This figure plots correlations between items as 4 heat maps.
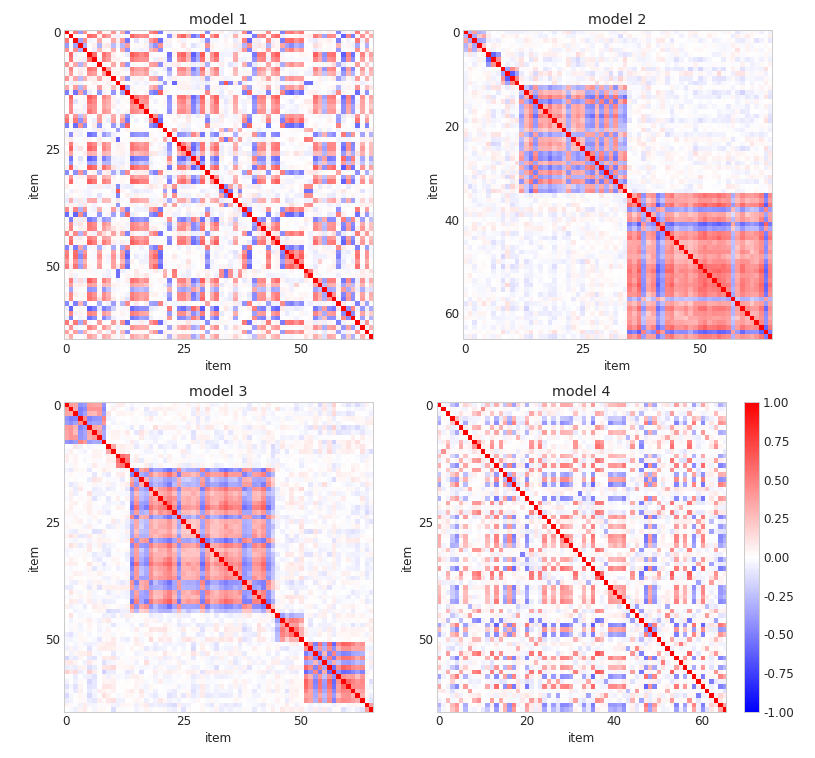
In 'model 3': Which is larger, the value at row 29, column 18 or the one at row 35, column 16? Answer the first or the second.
the second
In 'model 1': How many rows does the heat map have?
66
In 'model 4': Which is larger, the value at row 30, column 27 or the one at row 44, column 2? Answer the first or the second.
the second
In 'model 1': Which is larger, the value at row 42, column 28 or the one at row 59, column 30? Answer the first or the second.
the second
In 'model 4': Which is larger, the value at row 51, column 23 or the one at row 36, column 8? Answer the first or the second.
the second
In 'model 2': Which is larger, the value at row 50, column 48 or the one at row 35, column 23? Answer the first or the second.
the first
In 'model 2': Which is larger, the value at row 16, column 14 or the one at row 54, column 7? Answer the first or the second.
the first
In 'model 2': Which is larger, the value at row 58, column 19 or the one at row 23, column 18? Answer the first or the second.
the second
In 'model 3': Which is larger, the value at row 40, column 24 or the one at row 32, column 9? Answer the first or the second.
the second
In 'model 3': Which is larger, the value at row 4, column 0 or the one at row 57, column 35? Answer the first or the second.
the second
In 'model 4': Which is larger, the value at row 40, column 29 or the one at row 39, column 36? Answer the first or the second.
the first
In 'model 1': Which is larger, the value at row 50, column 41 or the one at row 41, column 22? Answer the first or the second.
the first
